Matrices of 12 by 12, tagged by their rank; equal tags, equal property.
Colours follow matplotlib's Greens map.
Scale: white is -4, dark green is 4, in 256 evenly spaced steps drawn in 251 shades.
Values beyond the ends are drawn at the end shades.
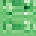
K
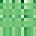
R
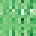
K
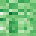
K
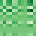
R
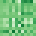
K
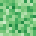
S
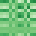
R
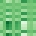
R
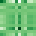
R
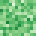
S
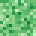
S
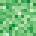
S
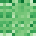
K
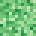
S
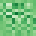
K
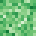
S
